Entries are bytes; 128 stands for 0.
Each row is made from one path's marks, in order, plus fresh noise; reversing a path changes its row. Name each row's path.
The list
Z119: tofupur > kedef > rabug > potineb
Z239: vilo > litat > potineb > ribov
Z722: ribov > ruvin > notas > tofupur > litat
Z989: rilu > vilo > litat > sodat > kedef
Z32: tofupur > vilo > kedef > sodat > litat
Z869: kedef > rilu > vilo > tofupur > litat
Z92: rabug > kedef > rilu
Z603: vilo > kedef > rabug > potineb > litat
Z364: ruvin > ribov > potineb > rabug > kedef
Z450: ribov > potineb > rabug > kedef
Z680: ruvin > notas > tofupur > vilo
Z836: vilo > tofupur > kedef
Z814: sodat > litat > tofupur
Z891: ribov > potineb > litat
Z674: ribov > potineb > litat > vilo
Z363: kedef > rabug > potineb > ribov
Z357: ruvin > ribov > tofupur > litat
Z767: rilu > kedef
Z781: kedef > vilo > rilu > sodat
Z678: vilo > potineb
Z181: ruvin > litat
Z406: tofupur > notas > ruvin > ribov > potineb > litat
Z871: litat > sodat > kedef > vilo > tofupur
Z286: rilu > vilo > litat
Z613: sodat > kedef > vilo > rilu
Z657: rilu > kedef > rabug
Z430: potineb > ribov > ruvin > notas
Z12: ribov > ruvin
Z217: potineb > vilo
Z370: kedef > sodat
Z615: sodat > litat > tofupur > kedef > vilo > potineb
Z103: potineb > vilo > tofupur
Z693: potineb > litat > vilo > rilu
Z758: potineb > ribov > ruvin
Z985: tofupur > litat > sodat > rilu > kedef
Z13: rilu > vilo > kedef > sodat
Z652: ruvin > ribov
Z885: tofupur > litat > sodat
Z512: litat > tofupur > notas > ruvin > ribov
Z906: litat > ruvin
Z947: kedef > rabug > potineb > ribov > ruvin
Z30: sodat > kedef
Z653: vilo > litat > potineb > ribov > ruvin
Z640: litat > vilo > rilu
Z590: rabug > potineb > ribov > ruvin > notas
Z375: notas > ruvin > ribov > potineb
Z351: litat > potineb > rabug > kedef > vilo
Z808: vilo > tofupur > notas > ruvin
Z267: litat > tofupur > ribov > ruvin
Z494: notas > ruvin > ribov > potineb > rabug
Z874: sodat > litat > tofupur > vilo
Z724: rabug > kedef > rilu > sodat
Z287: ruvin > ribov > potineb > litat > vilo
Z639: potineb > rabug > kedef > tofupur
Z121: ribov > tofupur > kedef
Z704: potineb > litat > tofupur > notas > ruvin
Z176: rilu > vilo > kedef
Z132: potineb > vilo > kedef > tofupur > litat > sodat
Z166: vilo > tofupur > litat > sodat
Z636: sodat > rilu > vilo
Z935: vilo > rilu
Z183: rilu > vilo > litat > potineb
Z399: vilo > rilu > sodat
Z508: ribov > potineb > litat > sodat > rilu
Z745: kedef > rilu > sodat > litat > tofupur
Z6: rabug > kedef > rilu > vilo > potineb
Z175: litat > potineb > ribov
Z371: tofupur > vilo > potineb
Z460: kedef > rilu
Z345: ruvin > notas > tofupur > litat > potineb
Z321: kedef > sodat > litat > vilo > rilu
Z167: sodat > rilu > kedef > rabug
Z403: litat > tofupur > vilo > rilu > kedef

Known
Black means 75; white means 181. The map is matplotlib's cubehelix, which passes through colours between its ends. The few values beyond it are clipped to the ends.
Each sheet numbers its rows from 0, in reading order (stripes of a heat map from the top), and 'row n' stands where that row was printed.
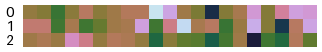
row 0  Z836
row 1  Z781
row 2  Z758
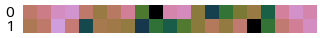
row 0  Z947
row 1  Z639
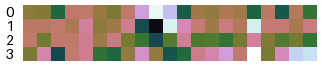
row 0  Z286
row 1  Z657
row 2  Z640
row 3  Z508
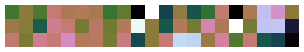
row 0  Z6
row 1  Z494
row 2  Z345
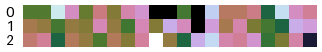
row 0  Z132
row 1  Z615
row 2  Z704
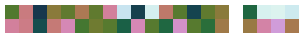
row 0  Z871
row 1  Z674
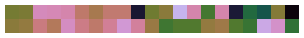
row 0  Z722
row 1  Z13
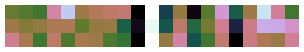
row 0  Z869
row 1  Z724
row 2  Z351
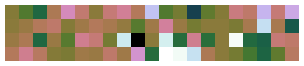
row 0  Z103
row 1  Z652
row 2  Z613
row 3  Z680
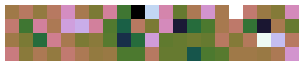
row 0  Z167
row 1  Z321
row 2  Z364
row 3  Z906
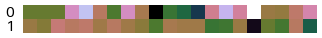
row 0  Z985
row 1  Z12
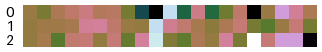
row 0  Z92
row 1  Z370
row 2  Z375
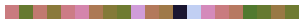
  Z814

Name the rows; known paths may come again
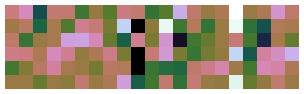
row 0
Z891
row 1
Z613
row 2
Z321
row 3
Z363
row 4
Z885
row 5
Z30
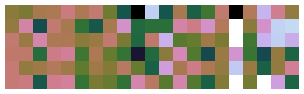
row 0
Z92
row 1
Z508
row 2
Z119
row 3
Z693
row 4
Z399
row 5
Z287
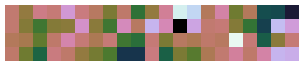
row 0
Z345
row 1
Z615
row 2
Z767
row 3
Z450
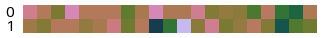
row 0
Z175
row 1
Z935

